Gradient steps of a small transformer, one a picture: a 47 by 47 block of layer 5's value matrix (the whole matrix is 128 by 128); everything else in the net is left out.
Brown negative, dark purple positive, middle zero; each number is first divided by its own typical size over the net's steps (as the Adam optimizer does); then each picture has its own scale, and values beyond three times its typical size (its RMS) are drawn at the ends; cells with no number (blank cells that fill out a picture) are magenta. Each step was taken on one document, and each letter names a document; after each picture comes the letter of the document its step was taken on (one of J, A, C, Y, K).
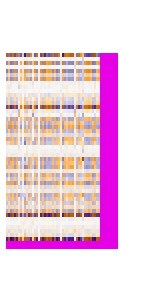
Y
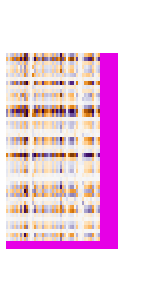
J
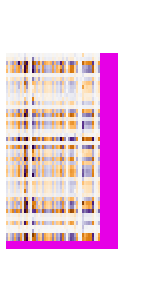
J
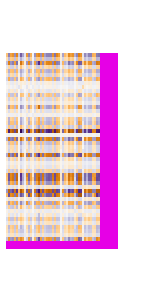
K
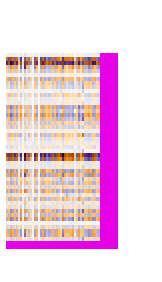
Y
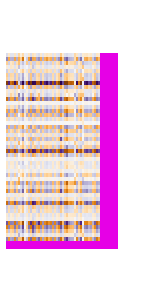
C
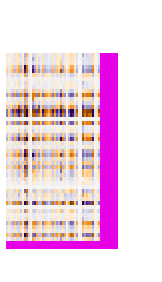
J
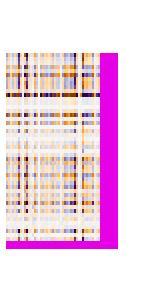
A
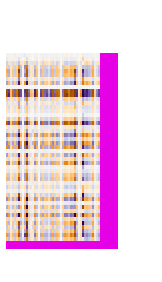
A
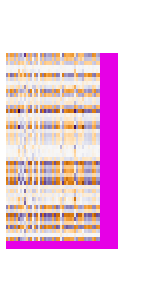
Y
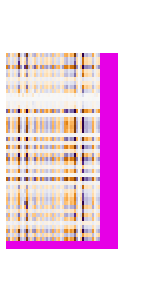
A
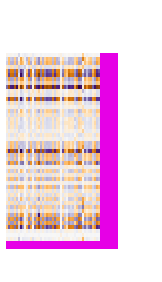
K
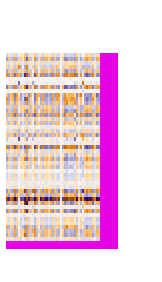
A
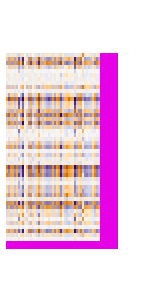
C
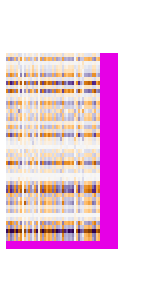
Y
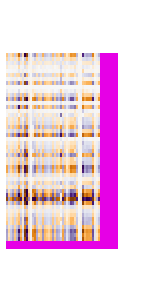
J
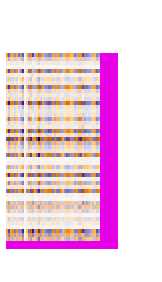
K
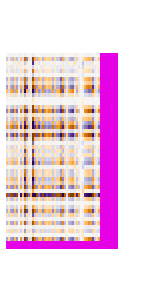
Y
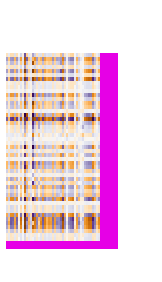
Y
